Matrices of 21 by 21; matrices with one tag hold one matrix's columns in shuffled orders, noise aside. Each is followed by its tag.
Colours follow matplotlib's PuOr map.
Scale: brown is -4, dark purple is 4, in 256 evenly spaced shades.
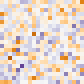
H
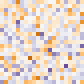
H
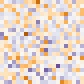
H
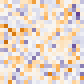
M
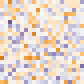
H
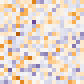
H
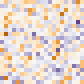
H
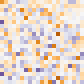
H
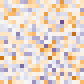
H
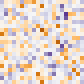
M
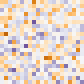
H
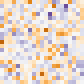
M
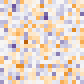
M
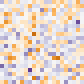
H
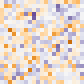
M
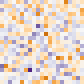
H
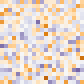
H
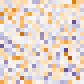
H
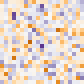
M
